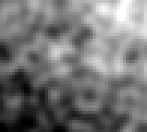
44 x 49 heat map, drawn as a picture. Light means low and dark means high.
Mirror symmetry: none. Stripes: none. Slope: up to the bottom left. Ninth with the highest average: bottom left. Lone odd cells: none.
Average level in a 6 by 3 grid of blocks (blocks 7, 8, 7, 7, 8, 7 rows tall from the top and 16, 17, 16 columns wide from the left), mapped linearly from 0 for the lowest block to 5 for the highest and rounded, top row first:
2 2 0 | 3 3 1 | 3 2 2 | 4 3 2 | 4 3 3 | 5 4 3
